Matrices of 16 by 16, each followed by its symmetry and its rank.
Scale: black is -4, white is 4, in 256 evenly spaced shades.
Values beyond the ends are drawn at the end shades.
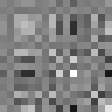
symmetric, rank two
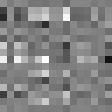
neither, rank two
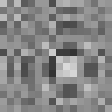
symmetric, rank three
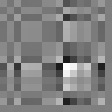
symmetric, rank one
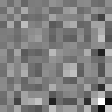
symmetric, rank two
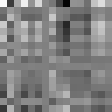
neither, rank two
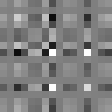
symmetric, rank one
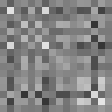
symmetric, rank three
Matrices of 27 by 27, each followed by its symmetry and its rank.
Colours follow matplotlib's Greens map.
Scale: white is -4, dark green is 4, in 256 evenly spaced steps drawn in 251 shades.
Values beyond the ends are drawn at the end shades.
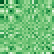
symmetric, rank three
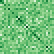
symmetric, rank five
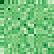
symmetric, rank three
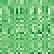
neither, rank three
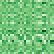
neither, rank three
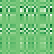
neither, rank one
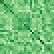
symmetric, rank five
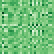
neither, rank three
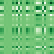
neither, rank one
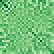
symmetric, rank five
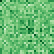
symmetric, rank five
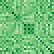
symmetric, rank five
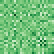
symmetric, rank three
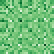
symmetric, rank three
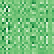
neither, rank three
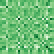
symmetric, rank three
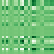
neither, rank one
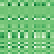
neither, rank one
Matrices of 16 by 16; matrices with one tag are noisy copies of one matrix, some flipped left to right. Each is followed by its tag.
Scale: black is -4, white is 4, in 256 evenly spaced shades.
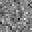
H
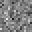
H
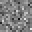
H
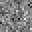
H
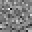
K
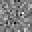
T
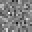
T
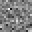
K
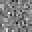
T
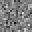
T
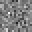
T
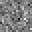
H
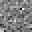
K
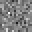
T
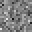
H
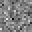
H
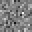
T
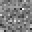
K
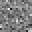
K
